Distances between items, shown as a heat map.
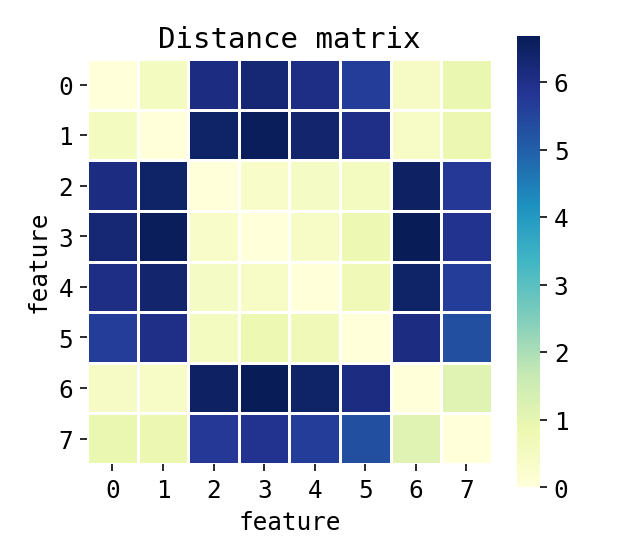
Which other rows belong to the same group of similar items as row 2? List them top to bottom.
3, 4, 5
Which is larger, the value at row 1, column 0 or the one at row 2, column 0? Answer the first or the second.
the second
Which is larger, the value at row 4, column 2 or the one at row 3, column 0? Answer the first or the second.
the second
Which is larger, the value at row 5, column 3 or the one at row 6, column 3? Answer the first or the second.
the second
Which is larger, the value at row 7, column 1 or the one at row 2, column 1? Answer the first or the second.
the second
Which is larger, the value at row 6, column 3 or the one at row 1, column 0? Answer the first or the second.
the first
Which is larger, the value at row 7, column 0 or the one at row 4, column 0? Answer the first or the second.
the second
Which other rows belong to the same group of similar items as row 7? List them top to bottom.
0, 1, 6
